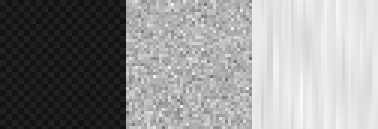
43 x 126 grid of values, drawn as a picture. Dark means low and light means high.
The table splits into one row of 3 panels. Panel 1,1: very low, checkered, faint in contrast. Panel 1,2: high, fine-grained. Panel 1,3: very high, streaked downward, faint in contrast.
